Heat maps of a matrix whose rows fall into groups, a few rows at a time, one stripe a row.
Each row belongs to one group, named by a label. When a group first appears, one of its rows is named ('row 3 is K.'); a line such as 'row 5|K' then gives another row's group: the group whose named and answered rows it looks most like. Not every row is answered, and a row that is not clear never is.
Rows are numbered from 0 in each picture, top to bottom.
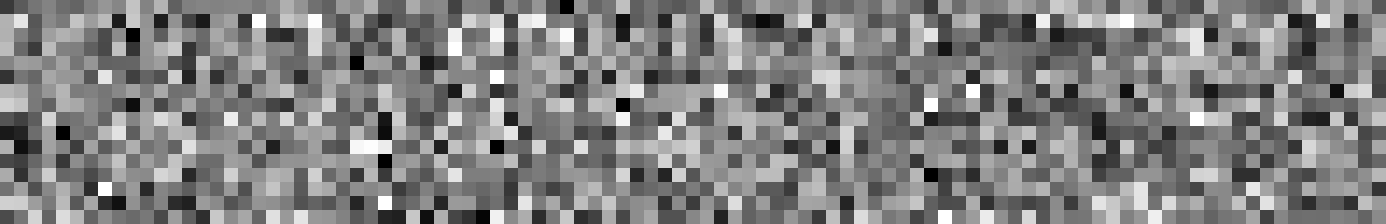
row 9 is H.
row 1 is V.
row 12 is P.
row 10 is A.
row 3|P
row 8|P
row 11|H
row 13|V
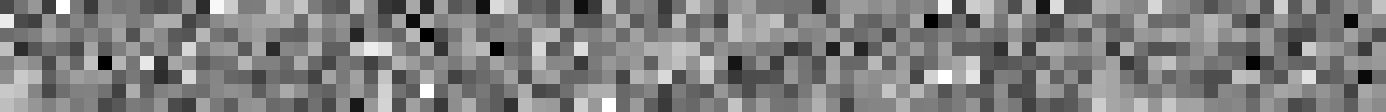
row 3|A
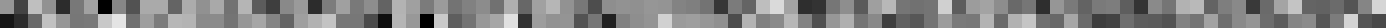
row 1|H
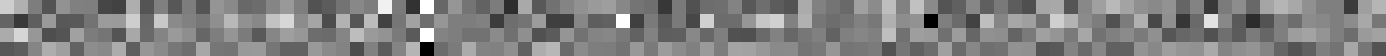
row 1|P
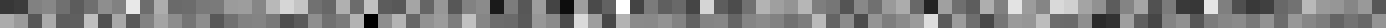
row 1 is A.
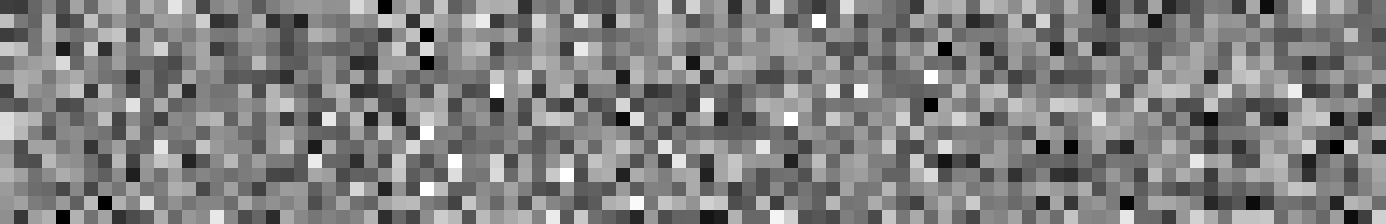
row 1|A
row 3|A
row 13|H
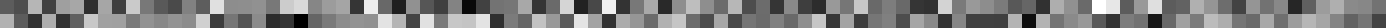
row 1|A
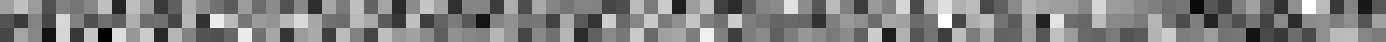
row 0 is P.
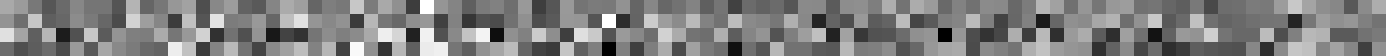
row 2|A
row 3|H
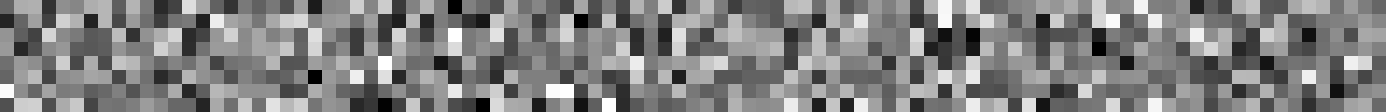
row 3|P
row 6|P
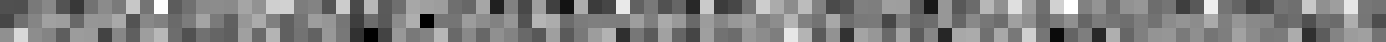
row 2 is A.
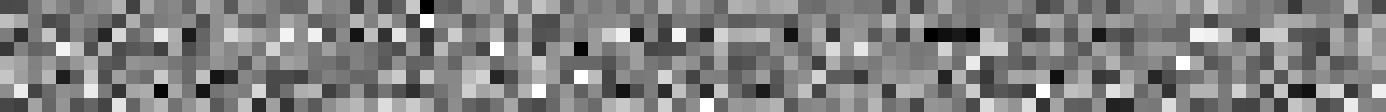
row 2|P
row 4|V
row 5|A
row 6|V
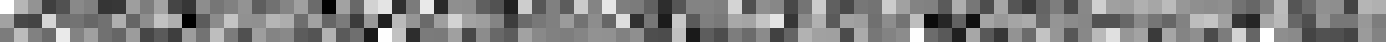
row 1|P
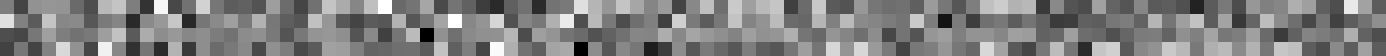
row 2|H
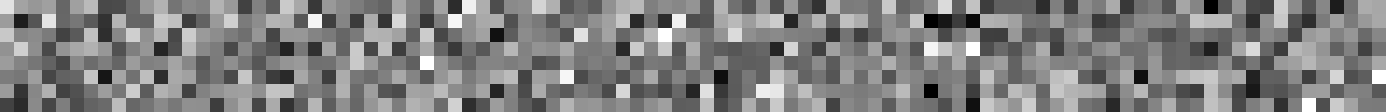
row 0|V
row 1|P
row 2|A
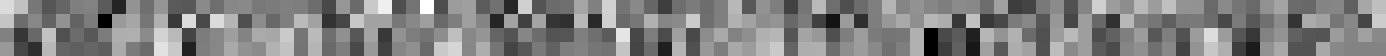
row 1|A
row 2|P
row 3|P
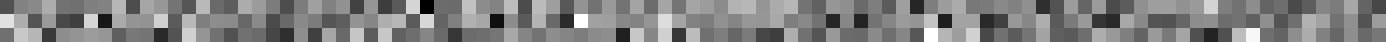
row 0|H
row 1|A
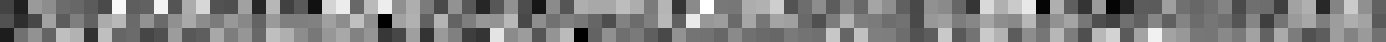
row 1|H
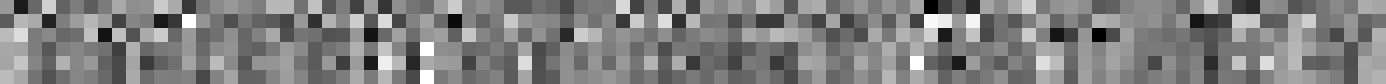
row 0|P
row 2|A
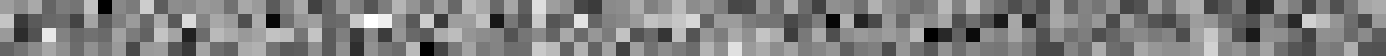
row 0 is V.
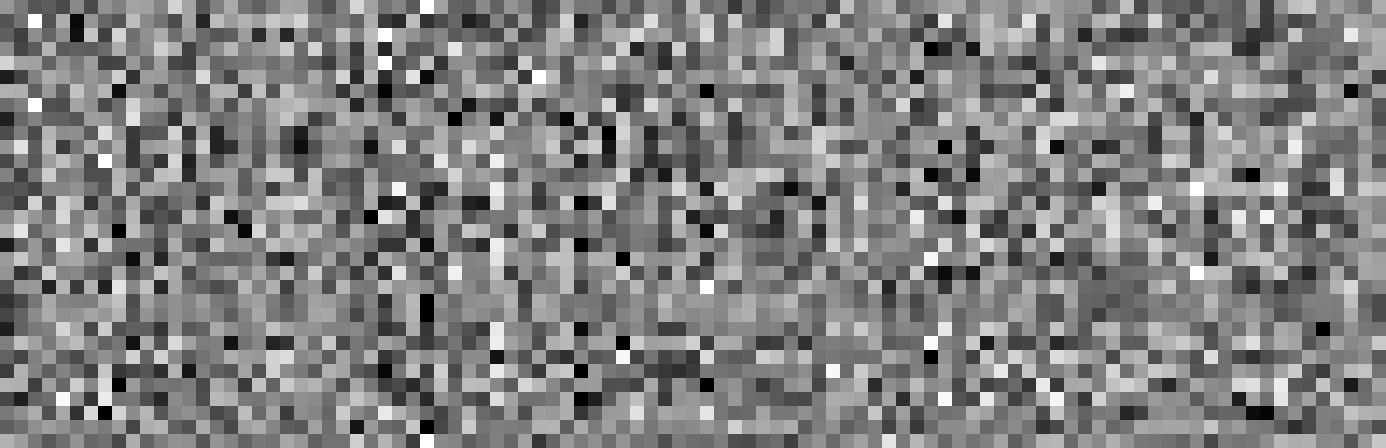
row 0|H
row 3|P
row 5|H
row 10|A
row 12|P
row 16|V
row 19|P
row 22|H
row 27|V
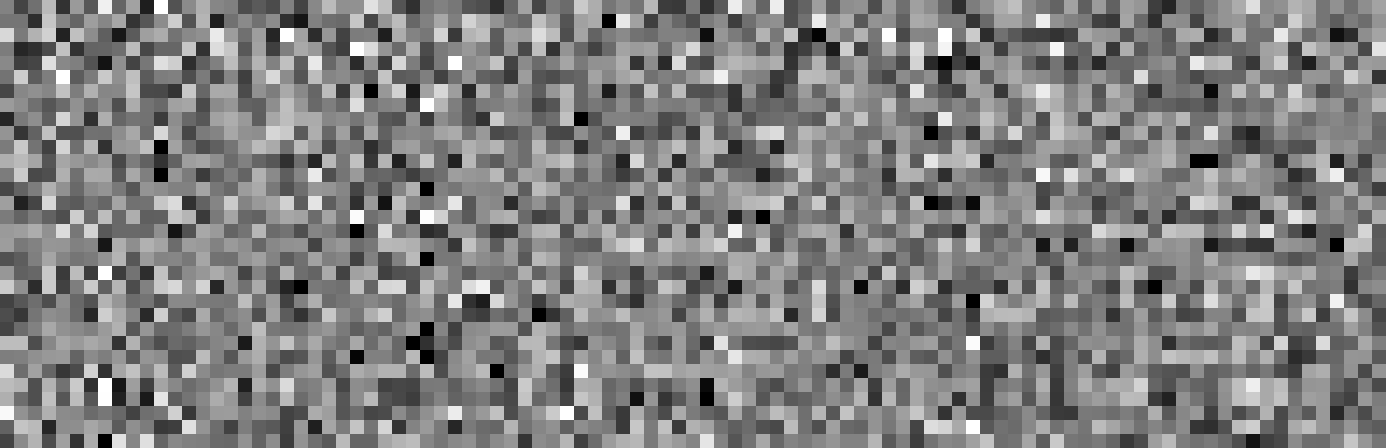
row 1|A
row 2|V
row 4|P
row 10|V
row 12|V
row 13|H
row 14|P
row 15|H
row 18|H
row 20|A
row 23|H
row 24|V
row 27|V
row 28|V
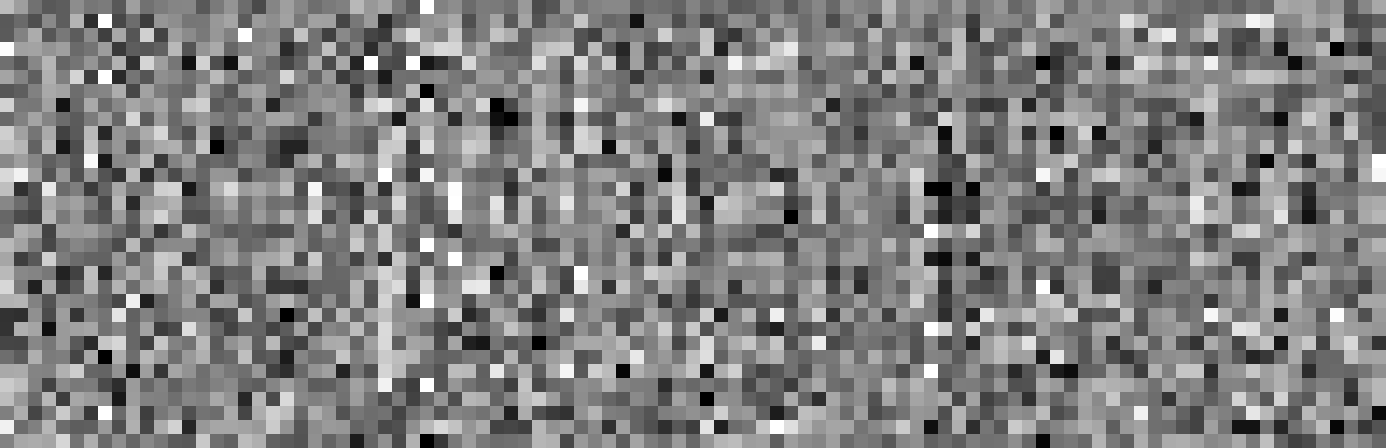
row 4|H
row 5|V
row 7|A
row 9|A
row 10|A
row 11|V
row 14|P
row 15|P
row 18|P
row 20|A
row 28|V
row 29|V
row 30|P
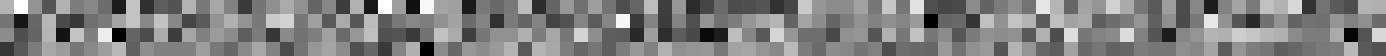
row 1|P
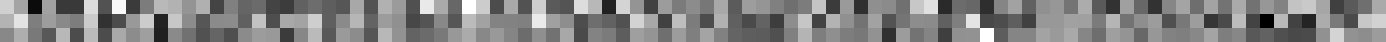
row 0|A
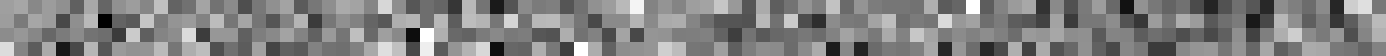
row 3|A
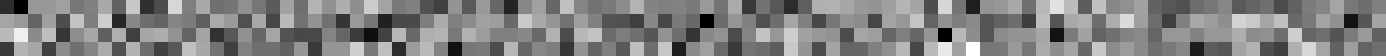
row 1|V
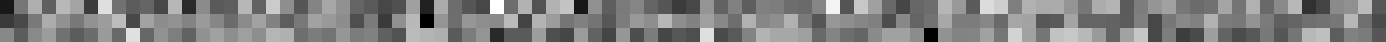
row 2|P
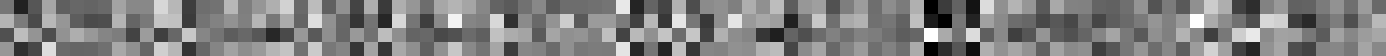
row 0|P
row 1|P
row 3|P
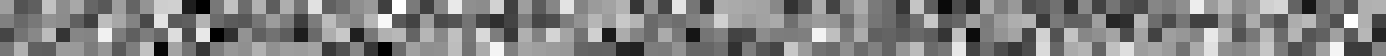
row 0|P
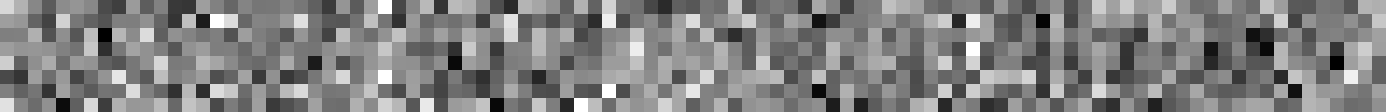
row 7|A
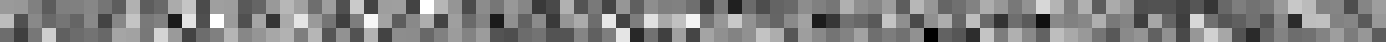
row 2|P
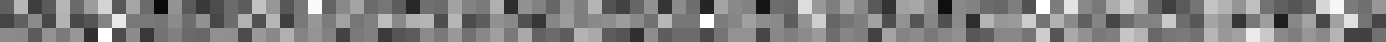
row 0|V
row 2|V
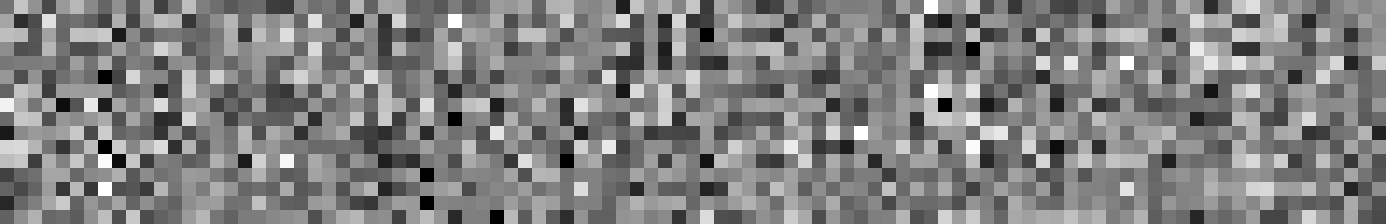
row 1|P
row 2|V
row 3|P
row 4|V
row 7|A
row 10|A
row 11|V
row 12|H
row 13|V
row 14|H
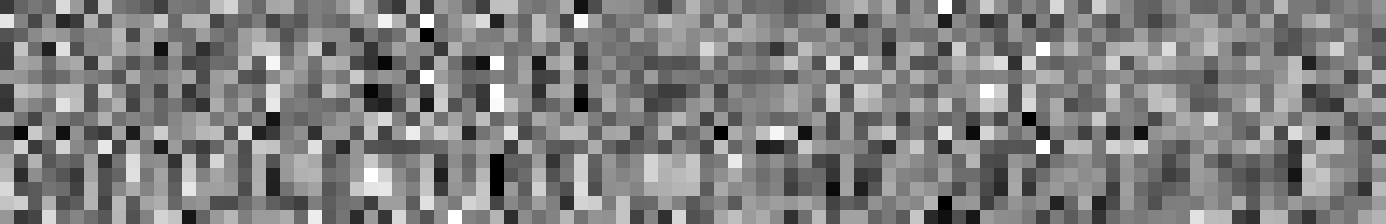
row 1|A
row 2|H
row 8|A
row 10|V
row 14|A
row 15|P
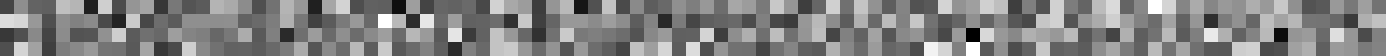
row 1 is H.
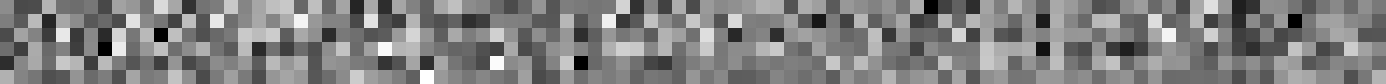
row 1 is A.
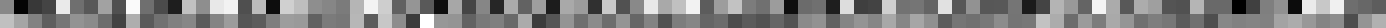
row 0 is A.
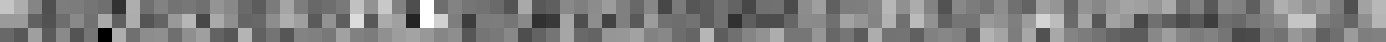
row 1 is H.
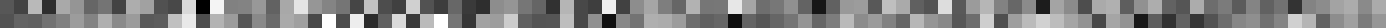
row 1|H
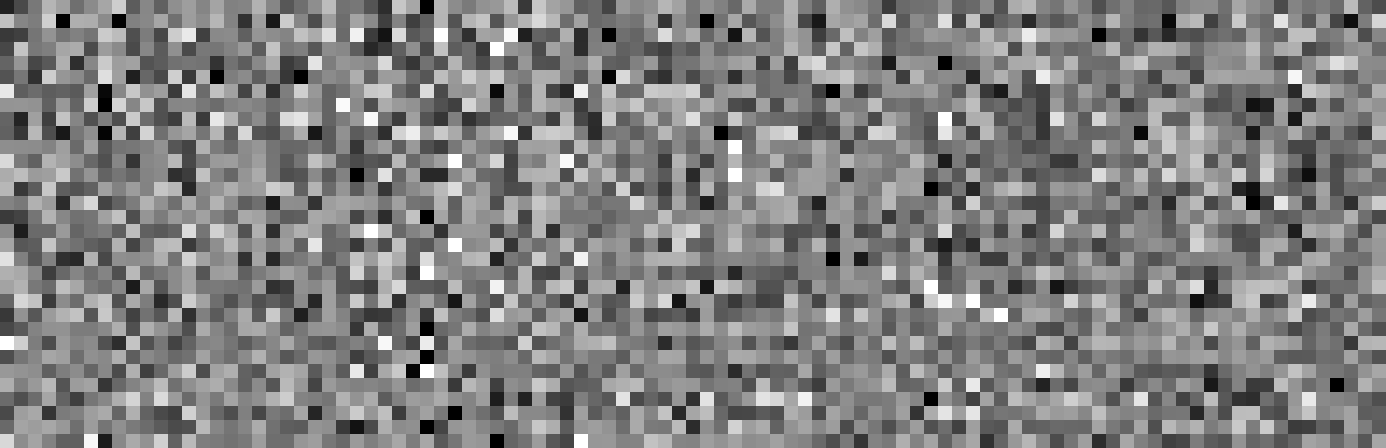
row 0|H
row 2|H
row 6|A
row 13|P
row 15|H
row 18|A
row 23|H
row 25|H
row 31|A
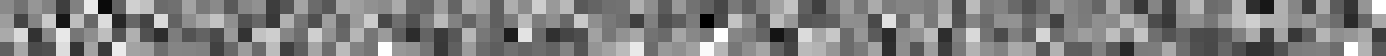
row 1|V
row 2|V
